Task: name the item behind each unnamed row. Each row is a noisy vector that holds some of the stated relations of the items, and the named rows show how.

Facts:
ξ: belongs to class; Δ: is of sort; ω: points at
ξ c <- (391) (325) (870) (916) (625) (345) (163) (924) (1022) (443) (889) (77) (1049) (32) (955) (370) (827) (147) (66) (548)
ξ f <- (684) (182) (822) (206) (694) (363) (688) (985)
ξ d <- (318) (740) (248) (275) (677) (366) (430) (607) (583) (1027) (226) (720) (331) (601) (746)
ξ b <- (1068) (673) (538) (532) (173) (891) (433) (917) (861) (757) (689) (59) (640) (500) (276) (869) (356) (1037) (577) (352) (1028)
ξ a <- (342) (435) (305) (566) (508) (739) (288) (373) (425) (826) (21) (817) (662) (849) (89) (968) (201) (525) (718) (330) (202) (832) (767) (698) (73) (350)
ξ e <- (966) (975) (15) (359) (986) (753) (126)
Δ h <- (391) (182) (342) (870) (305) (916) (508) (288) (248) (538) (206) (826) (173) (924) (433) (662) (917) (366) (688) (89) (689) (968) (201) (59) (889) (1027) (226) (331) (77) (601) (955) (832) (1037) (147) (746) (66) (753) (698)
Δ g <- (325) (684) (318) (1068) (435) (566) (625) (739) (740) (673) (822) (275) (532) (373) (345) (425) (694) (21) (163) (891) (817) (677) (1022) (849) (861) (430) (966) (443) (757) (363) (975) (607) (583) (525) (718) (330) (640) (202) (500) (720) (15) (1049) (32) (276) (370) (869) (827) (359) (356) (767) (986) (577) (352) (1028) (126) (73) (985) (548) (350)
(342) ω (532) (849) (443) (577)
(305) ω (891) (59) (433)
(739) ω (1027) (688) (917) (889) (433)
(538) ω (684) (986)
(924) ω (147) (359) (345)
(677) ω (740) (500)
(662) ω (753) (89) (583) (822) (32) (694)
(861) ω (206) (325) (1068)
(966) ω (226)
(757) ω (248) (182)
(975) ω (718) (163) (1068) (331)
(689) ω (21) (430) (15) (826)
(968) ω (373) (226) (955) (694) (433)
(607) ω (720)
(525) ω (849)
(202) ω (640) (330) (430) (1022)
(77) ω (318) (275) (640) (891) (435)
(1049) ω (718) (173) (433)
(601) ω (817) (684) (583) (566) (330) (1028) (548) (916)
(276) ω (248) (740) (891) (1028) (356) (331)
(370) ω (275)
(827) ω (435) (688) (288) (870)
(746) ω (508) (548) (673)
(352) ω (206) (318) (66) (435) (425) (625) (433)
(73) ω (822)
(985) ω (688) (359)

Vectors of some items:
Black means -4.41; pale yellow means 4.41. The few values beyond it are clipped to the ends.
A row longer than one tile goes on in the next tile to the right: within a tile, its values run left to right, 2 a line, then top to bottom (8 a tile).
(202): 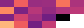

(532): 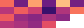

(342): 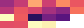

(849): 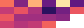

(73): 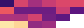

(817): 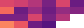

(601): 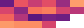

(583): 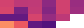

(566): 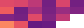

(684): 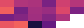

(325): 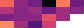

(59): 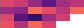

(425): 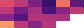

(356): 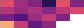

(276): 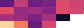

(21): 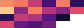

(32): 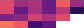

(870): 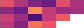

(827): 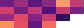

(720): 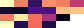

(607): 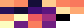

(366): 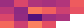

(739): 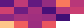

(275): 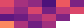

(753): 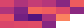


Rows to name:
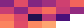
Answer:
(77)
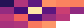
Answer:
(924)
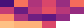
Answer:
(662)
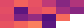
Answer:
(508)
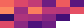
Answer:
(430)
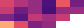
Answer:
(373)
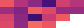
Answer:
(66)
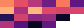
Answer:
(15)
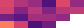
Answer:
(1028)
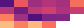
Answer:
(968)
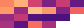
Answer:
(826)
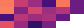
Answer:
(1022)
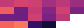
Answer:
(673)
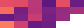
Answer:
(330)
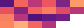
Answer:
(538)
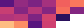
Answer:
(966)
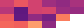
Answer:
(89)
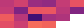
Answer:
(391)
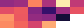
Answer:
(525)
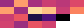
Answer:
(689)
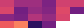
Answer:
(822)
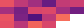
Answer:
(955)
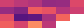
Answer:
(226)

